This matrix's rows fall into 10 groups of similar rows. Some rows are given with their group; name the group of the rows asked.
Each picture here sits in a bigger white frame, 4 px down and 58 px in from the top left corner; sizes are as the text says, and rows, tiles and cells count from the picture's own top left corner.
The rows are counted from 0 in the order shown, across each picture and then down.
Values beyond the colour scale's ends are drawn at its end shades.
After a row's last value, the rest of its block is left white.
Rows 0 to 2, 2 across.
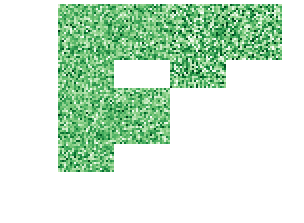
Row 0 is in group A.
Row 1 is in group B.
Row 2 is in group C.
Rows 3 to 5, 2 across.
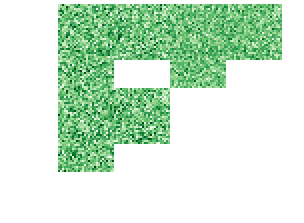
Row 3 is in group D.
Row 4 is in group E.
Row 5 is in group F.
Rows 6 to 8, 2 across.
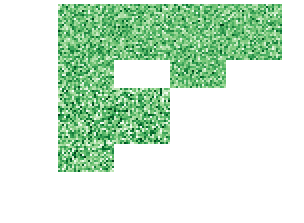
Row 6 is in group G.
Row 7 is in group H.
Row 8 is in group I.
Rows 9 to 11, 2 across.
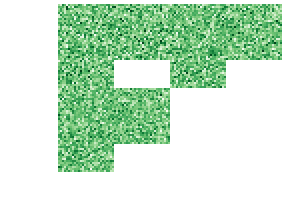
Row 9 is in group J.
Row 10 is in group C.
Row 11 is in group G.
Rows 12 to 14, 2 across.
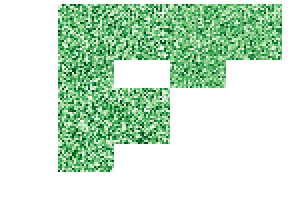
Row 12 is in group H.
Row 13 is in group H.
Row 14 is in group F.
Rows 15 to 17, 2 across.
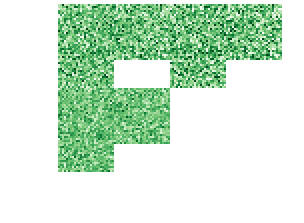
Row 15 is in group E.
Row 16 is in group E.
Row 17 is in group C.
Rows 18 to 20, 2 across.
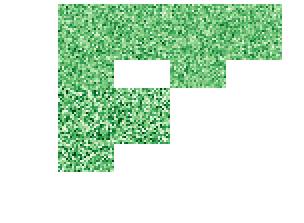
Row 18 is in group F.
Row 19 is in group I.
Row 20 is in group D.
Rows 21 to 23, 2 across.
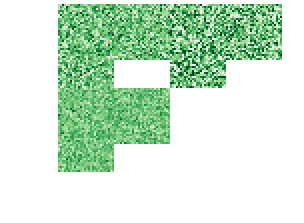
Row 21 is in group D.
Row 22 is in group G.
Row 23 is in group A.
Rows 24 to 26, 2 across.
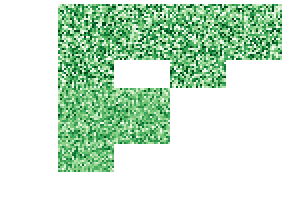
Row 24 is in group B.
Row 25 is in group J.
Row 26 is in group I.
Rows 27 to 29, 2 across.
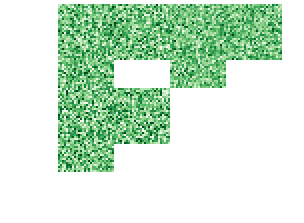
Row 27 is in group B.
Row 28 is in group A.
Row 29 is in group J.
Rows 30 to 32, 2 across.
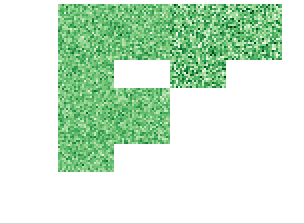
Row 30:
F
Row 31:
C
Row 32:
E
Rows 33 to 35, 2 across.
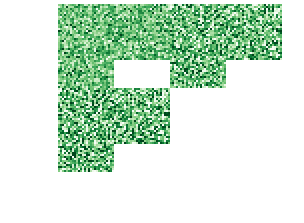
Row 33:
A
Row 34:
H
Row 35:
H
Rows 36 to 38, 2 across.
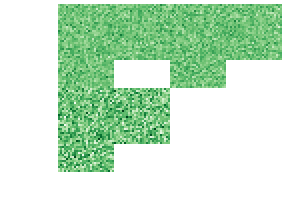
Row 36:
A
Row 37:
G
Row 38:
C
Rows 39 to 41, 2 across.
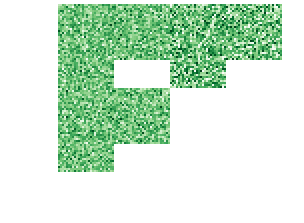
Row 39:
B
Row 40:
C
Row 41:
J
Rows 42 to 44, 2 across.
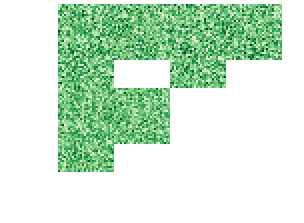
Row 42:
G
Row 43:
F
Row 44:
B
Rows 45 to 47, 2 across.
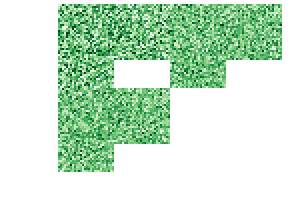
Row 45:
D
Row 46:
H
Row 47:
D
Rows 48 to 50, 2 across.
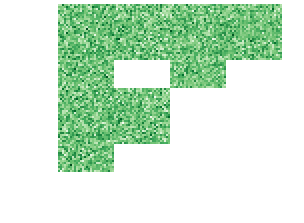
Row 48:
E
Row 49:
I
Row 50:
D
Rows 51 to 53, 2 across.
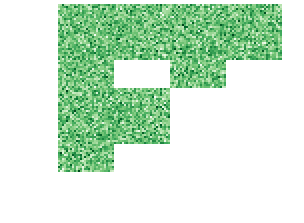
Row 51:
E
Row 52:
A
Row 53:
D
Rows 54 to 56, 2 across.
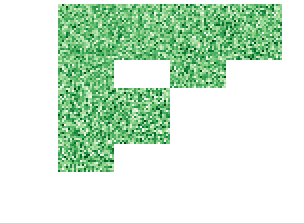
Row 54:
D
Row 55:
F
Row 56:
B
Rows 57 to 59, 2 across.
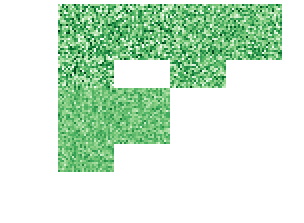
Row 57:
I
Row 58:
G
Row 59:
B
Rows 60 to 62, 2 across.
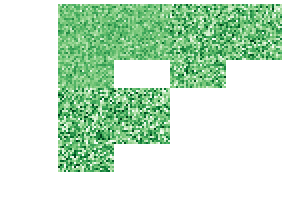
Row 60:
I
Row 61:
I
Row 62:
C
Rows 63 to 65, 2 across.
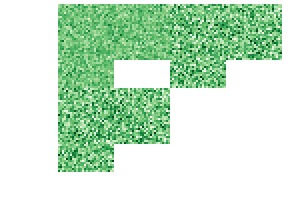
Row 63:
A
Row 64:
J
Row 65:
F
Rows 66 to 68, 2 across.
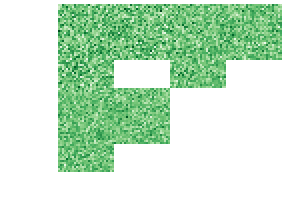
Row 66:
G
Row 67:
A
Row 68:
C
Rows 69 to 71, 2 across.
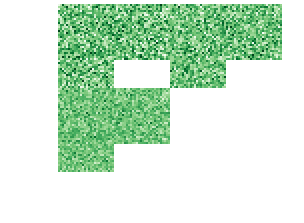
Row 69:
E
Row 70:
F
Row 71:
E
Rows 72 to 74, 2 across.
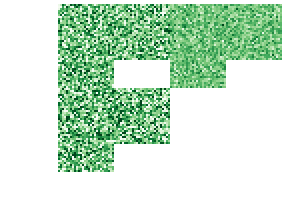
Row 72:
H
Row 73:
B
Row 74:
D
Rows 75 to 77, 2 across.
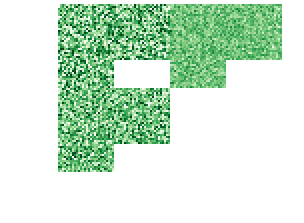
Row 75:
A
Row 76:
G
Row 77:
H
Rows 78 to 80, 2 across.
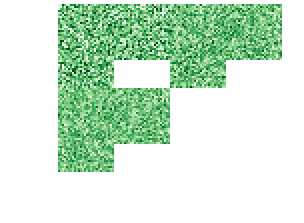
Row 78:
H
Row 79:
G
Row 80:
B
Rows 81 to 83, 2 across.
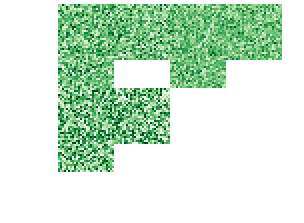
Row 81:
D
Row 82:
C
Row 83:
E
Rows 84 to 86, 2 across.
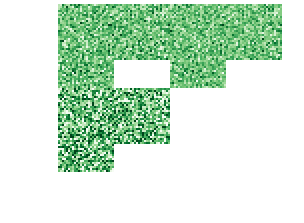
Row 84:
H
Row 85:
H
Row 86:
G
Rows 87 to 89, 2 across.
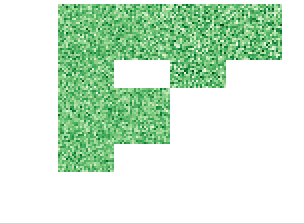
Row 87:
E
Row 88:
H
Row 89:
A
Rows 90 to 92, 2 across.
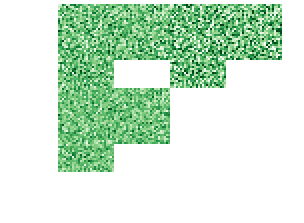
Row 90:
H
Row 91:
H
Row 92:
H
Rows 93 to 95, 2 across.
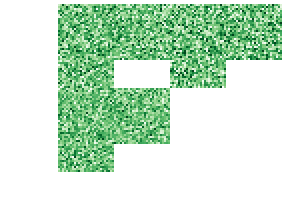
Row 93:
D
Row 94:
A
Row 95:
C
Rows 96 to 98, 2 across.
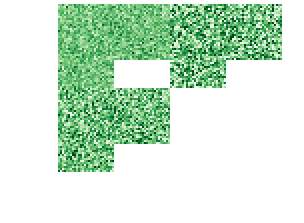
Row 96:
F
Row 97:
D
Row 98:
F
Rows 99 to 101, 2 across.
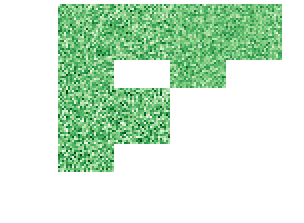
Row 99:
C
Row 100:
G
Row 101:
J
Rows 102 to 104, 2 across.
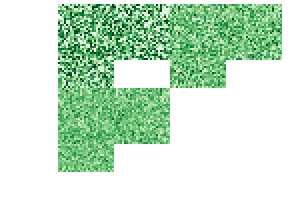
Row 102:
E
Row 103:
J
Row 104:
E
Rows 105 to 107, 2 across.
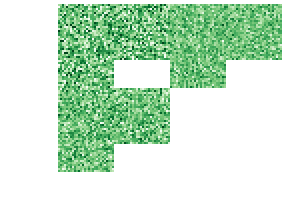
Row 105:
A
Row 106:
B
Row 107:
I
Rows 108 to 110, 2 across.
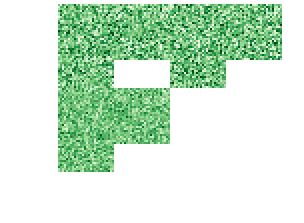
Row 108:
I
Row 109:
H
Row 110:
C
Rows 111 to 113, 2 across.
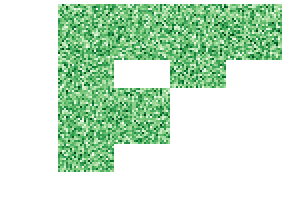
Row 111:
D
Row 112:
J
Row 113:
J
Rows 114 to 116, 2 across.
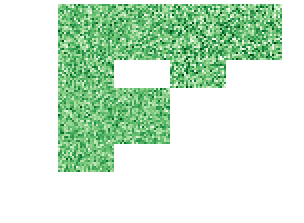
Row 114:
B
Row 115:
I
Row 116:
A
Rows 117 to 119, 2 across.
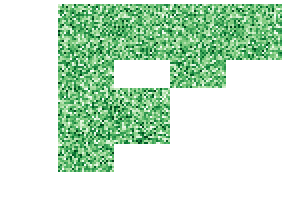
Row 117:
G
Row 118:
G
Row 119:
F
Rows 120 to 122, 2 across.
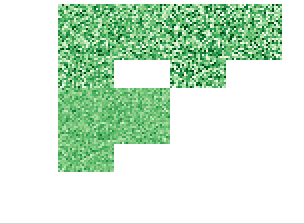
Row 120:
D
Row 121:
D
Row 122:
D
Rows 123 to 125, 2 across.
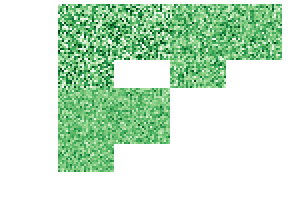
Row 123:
J
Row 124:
I
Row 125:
J
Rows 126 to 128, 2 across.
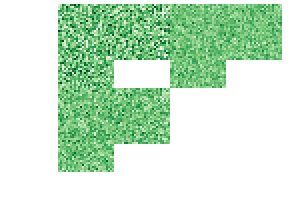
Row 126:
H
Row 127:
A
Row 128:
E
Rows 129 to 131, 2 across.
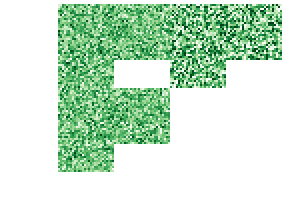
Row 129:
G
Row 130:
A
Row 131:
I
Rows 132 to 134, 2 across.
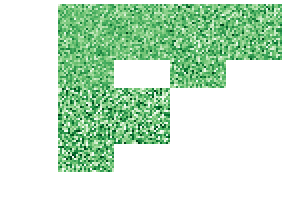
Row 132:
C
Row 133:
H
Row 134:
H
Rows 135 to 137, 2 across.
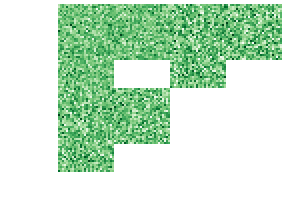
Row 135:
A
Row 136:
B
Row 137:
B
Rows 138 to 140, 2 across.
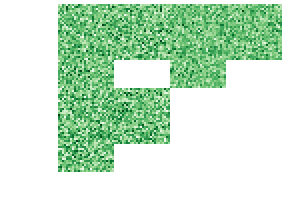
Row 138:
J
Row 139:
A
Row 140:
G
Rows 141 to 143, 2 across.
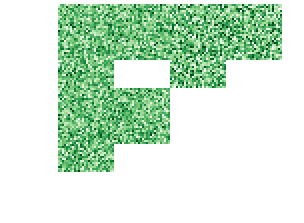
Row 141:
A
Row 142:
J
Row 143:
G
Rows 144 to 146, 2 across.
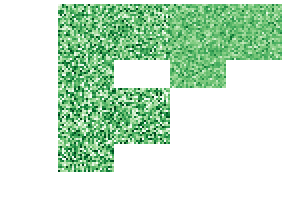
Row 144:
G
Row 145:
D
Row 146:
B
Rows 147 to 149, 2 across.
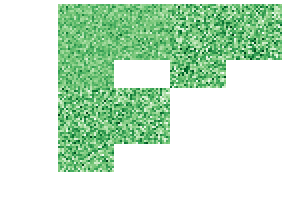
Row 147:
J
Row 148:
F
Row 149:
E
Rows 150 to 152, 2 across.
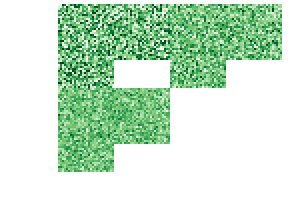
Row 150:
H
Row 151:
J
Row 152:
G
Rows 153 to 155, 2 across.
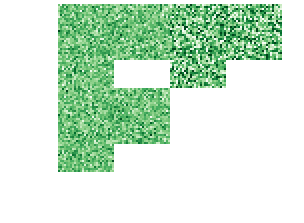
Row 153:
I
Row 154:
A
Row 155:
F
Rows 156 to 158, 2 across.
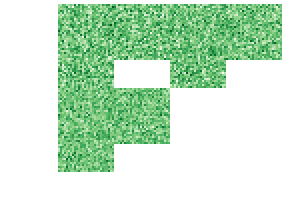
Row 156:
B
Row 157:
C
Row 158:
A
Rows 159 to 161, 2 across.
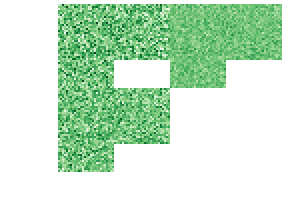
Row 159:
E
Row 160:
F
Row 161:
D
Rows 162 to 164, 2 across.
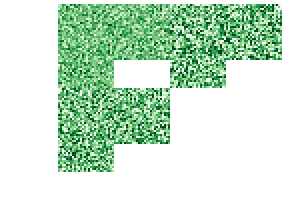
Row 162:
H
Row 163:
A
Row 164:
H
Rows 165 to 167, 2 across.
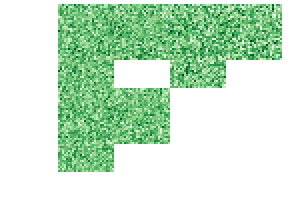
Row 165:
F
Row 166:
I
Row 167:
I
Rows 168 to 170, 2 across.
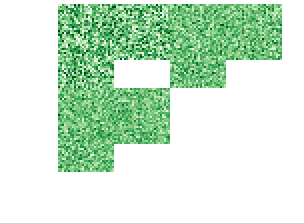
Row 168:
B
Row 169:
H
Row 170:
G
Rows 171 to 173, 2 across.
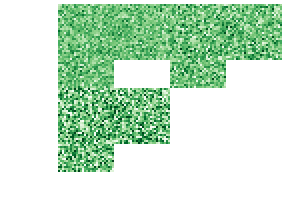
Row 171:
G
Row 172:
F
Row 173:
F
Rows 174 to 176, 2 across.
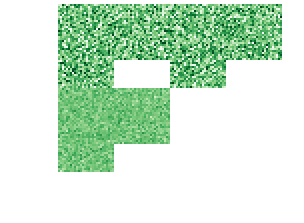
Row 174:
H
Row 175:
G
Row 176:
D
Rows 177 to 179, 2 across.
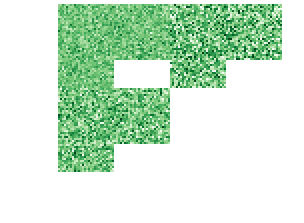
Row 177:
F
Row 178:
E
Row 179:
I
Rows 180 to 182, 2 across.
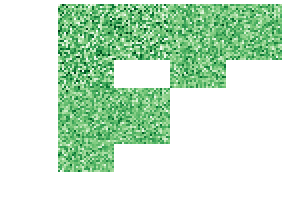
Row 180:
C
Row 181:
B
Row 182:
D
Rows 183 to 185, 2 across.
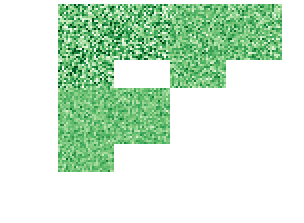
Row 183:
F
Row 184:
E
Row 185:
A
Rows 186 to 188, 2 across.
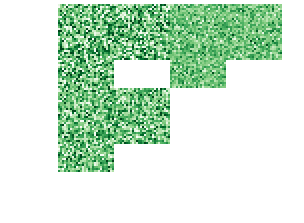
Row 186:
A
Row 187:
J
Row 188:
A
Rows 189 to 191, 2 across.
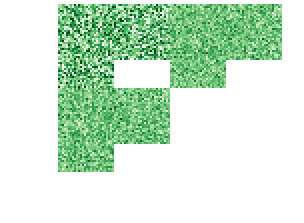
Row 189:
B
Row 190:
E
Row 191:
B
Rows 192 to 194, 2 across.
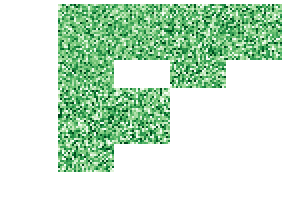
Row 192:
H
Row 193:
C
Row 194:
I
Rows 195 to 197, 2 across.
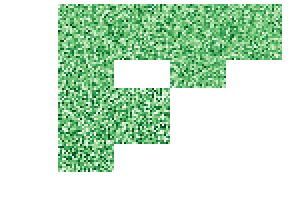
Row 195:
A
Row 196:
D
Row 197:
H
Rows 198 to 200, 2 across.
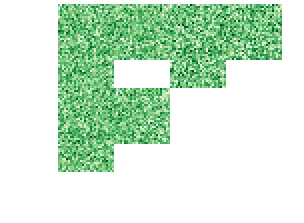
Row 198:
I
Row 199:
A
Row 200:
E
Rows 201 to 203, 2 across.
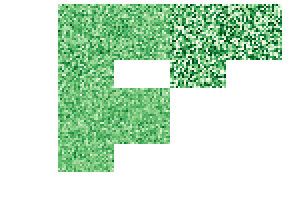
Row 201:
G
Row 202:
A
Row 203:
I
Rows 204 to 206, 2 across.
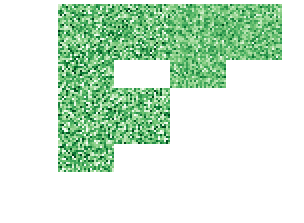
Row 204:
G
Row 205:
B
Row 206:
H
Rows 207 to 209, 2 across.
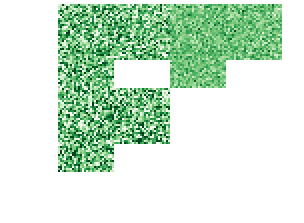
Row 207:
D
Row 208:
E
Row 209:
F
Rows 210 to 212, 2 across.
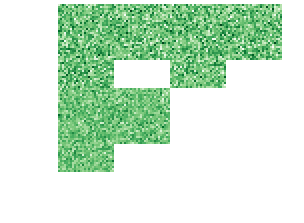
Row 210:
C
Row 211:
I
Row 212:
I
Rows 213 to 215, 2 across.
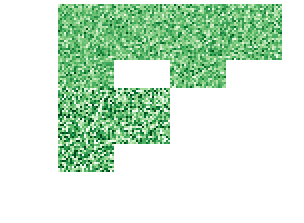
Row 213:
C
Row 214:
D
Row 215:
C
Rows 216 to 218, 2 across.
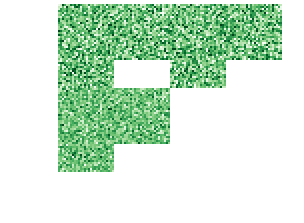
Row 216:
H
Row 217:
A
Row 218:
H
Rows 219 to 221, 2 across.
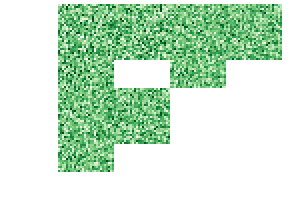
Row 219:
J
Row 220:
A
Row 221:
A
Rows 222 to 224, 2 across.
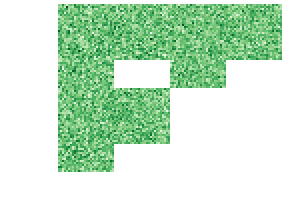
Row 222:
F
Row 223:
A
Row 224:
G
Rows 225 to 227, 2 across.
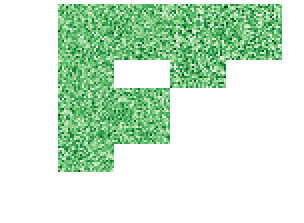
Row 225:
F
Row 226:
B
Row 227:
G
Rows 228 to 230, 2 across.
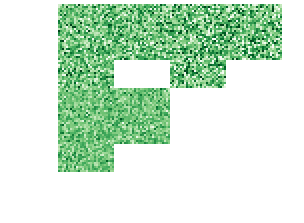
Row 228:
A
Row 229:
I
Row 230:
A
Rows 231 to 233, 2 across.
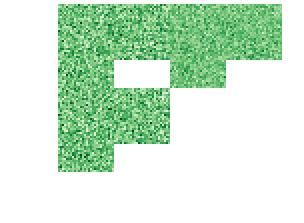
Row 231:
A
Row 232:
F
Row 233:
H
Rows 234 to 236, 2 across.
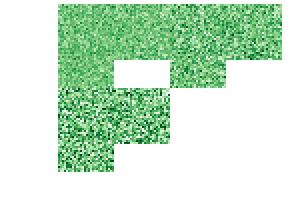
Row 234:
E
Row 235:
F
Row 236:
J
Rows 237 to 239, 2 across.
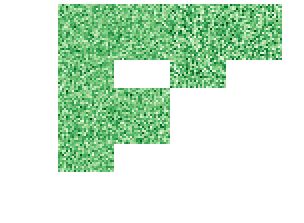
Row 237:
D
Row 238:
B
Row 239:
J
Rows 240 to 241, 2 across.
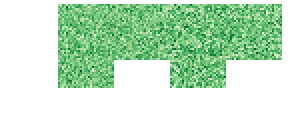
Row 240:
J
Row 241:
D
